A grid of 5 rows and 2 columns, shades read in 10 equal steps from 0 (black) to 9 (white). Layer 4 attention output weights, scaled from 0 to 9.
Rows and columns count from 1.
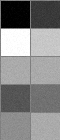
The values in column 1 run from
0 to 9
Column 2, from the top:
2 7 6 4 6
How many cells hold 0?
1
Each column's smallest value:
0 2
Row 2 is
9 7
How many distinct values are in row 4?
2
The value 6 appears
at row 3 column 1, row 3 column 2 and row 5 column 2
